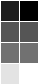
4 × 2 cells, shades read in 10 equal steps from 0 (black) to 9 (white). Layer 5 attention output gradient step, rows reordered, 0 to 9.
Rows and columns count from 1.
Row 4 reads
8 9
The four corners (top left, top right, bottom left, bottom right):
1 0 8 9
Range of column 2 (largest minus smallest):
9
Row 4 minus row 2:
5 6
